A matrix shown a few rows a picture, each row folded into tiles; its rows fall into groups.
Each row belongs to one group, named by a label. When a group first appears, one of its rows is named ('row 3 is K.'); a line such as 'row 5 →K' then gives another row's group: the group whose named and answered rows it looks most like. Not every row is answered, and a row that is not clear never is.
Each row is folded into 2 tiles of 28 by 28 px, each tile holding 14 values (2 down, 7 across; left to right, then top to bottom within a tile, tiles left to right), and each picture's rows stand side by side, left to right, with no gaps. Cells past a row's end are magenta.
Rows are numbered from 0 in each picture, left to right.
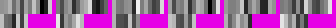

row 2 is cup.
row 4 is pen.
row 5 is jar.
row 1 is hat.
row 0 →cup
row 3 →cup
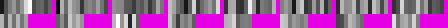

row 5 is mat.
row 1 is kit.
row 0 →hat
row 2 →jar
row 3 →jar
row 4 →jar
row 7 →hat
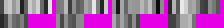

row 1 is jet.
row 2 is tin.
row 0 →jet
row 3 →kit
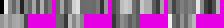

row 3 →hat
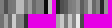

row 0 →tin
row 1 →tin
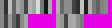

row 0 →jet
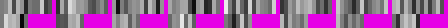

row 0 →mat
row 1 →kit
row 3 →pen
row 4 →cup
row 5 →hat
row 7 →pen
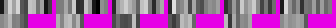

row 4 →hat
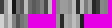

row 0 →jar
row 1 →pen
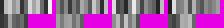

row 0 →jet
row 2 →tin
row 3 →kit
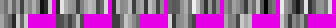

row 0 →cup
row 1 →jet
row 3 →hat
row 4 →cup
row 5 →jar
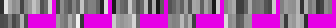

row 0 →jet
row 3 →tin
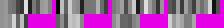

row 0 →jar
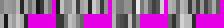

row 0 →pen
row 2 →cup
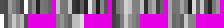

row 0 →hat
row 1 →cup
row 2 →kit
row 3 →cup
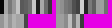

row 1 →jar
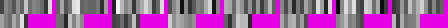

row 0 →tin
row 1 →kit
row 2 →jet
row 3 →mat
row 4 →pen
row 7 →hat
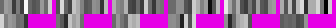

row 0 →jar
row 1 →kit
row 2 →cup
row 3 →cup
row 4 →pen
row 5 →jet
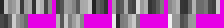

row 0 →kit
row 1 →hat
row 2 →hat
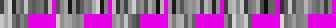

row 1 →mat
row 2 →tin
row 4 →pen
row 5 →hat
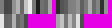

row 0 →hat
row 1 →tin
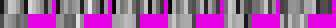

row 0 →jet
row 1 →jet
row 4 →mat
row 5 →hat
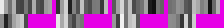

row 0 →pen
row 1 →jar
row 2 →pen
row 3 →cup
